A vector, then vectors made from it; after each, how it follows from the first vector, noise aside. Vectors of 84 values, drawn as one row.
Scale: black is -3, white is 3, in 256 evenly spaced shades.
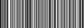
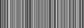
shrunk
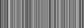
shrunk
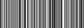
wrapped around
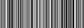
wrapped around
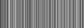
shrunk
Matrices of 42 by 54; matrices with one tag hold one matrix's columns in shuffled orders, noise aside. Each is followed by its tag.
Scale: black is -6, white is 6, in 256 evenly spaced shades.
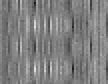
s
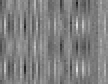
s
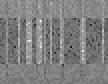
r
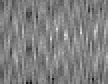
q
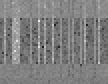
r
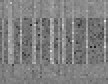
r
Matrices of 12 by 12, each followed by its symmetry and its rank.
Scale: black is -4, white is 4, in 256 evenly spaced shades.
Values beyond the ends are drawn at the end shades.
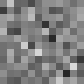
antisymmetric, full rank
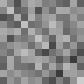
symmetric, full rank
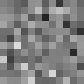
antisymmetric, full rank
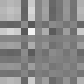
symmetric, rank one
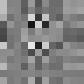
neither, rank two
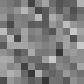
antisymmetric, full rank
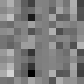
neither, rank two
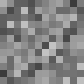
symmetric, full rank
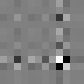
symmetric, rank one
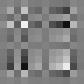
symmetric, rank one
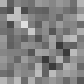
symmetric, full rank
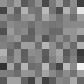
neither, rank two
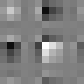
symmetric, rank one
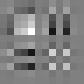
symmetric, rank one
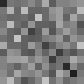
symmetric, full rank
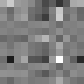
neither, rank two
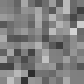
antisymmetric, full rank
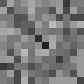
symmetric, full rank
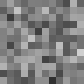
antisymmetric, full rank
